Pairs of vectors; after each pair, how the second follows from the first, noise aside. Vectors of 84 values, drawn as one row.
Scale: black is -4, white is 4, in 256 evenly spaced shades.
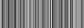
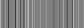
partly zeroed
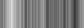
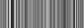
sign-scrambled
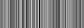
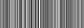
negated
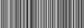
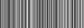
negated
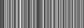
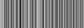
negated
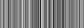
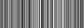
negated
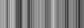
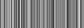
sign-scrambled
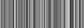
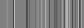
partly zeroed
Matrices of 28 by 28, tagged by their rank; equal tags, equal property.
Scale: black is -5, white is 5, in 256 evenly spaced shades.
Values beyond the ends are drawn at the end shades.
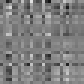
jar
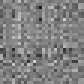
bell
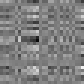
jar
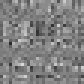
bell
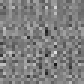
bell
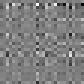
jar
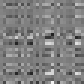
jar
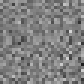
bell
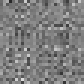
bell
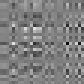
jar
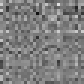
bell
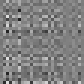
jar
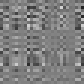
jar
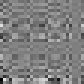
jar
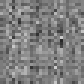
bell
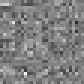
bell
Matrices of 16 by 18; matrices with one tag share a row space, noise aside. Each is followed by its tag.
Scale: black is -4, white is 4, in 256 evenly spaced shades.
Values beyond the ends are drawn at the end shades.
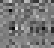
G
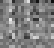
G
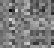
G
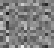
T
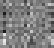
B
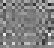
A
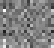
B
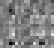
G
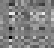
G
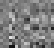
G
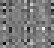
B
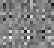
B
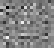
T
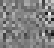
A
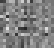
T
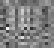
T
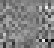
A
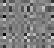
B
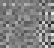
A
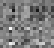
G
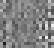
A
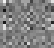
B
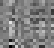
G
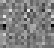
B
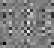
B
